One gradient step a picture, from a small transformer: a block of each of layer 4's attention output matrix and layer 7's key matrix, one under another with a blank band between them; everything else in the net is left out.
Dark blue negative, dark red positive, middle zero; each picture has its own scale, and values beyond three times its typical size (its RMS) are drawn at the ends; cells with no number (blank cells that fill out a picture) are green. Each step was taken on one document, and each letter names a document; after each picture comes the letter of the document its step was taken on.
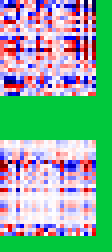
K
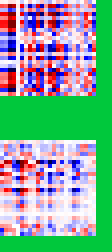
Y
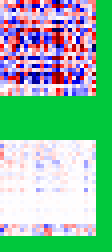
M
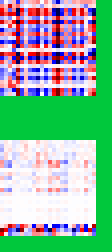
M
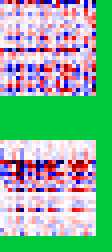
K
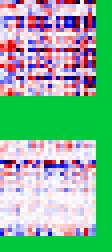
K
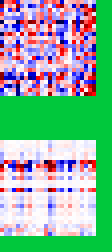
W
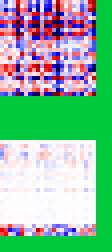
M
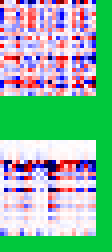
W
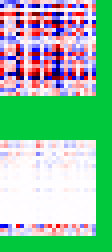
M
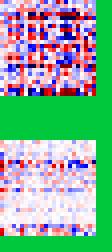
K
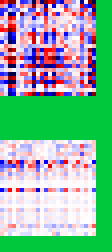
Y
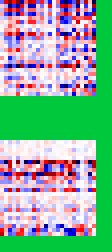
K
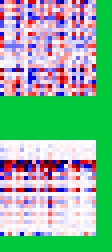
W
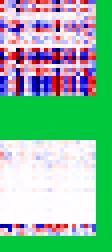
M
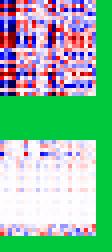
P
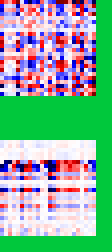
W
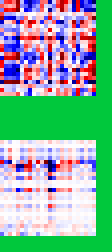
W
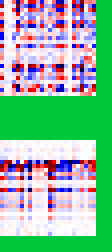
W
